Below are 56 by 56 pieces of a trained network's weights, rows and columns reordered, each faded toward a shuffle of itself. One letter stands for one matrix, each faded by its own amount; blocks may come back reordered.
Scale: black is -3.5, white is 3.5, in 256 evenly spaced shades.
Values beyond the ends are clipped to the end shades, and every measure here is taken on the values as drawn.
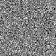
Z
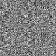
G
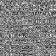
G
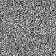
Z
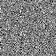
Z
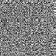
G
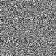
G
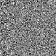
Z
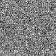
Z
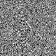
Z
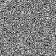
G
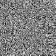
Z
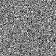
Z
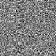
G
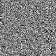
Z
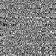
G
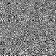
G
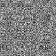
G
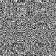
G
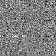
G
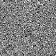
Z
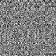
G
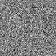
G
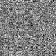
G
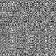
G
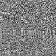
G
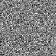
G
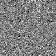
Z
